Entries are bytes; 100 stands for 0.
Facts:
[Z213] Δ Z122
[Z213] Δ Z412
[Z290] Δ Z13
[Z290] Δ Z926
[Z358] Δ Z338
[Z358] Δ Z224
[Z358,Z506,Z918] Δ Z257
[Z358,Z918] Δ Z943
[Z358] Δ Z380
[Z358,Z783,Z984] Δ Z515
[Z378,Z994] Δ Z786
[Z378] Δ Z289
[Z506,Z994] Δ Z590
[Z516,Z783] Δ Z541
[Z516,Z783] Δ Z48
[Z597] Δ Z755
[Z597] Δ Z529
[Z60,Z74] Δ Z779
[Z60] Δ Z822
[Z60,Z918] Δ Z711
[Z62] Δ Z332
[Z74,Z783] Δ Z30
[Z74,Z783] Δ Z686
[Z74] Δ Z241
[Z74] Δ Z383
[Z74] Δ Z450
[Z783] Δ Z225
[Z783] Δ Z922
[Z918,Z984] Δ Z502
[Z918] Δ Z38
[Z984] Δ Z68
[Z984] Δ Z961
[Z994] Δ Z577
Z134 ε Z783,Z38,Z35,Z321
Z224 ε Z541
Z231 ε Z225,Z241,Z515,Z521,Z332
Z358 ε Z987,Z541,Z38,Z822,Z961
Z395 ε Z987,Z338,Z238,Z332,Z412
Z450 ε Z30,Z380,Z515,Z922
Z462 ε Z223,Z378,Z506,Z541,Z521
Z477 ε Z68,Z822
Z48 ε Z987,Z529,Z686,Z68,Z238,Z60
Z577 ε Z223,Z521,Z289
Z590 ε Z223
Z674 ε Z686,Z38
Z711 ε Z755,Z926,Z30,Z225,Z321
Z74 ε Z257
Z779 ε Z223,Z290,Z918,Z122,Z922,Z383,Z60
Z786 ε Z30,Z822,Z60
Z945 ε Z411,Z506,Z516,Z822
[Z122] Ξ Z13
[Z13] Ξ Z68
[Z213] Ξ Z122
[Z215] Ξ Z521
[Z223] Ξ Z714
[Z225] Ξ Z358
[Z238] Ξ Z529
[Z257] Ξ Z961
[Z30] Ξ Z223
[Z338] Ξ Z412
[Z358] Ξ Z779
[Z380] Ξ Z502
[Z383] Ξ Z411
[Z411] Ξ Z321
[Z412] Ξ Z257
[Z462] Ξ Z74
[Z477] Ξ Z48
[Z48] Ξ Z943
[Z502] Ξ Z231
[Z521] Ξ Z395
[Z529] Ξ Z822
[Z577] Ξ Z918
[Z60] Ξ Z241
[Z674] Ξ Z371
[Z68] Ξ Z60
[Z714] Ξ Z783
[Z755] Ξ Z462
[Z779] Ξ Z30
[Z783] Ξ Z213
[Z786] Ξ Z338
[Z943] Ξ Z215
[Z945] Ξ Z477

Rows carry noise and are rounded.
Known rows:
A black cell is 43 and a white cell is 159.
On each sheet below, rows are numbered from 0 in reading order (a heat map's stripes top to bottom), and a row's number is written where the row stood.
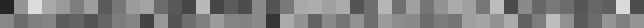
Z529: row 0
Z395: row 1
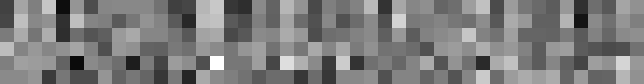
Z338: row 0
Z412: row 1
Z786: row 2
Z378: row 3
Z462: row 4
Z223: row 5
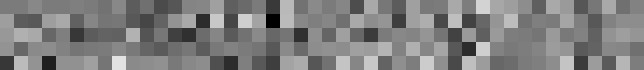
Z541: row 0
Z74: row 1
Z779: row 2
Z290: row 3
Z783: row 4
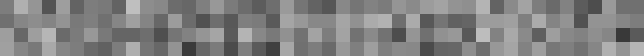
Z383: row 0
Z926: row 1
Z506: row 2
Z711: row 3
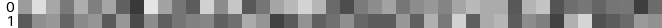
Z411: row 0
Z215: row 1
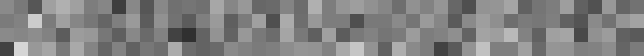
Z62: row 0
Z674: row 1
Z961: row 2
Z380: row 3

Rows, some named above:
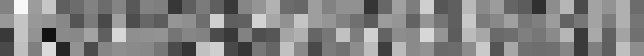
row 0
Z358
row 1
Z945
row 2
Z783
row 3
Z338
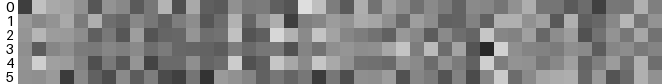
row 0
Z755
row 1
Z231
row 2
Z945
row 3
Z290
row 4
Z945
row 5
Z223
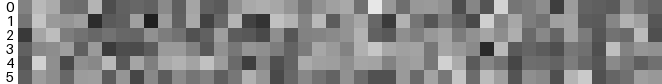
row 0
Z502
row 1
Z477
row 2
Z238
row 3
Z13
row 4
Z213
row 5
Z215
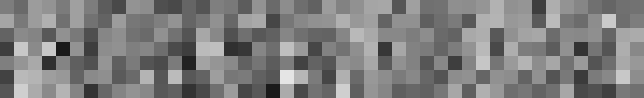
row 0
Z822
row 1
Z231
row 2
Z714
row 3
Z338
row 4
Z223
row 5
Z755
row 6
Z60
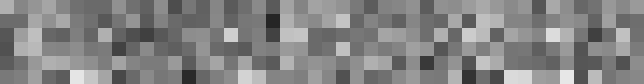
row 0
Z224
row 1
Z241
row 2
Z521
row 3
Z225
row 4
Z597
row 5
Z257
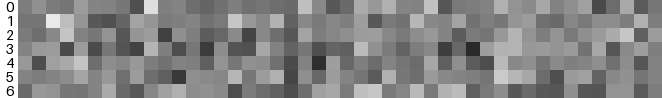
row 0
Z321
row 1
Z577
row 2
Z450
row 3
Z30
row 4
Z918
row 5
Z516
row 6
Z122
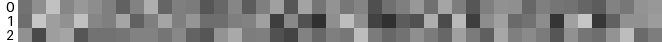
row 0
Z674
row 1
Z943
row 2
Z590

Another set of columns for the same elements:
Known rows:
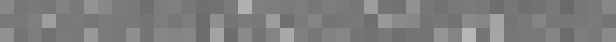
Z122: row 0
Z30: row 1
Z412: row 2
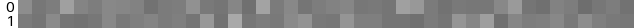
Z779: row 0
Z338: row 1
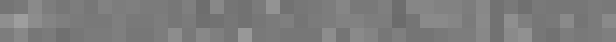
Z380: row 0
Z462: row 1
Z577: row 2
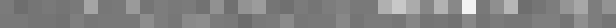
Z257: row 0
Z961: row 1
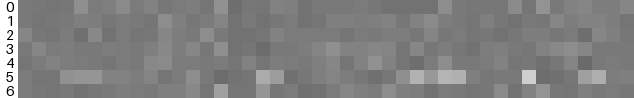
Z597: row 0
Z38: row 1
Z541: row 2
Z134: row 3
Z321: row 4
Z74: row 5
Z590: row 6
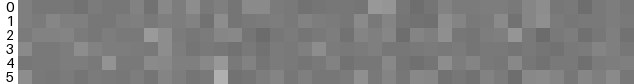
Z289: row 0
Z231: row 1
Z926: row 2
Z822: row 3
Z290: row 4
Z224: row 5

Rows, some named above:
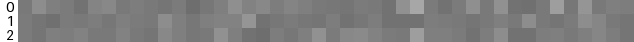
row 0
Z943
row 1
Z506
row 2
Z711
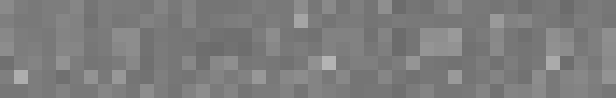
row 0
Z383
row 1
Z241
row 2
Z529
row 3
Z529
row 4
Z783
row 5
Z477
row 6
Z984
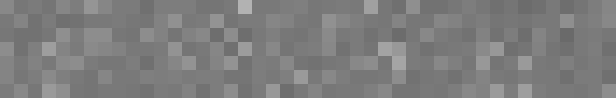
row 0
Z122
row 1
Z786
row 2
Z918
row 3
Z779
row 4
Z521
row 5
Z450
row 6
Z223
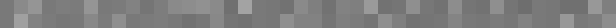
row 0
Z13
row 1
Z945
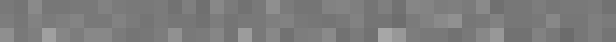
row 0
Z380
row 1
Z238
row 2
Z779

